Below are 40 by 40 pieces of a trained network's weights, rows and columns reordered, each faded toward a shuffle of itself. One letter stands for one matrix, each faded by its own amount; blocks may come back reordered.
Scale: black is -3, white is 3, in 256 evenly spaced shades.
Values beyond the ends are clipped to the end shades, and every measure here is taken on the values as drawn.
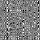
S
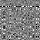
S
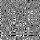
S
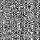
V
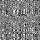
V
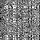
V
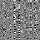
S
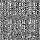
V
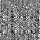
V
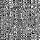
V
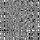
S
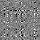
S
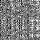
V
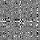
S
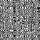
V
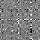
S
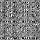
V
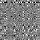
S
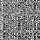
V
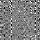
S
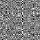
S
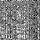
V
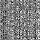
V
